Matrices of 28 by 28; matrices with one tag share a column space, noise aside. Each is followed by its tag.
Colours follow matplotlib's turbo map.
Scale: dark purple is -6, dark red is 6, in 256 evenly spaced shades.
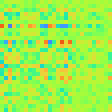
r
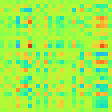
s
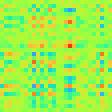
s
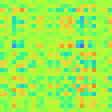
s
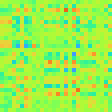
s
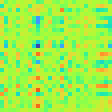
s
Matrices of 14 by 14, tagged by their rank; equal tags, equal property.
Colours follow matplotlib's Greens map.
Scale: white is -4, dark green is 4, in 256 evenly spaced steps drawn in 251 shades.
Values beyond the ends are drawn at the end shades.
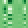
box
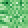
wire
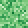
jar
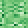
wire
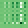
box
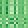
box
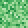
jar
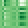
box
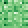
wire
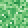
jar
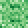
wire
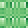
box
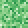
jar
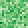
jar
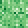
wire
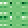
box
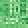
wire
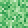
jar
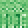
wire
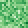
jar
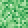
jar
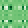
box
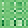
box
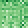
wire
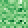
wire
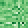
wire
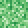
jar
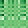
box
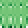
box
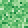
jar
